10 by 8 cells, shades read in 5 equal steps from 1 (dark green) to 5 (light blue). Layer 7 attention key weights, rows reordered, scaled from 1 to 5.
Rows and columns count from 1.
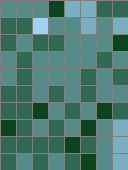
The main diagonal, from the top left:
3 2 2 3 3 2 1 4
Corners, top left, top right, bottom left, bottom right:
3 2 2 4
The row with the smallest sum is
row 7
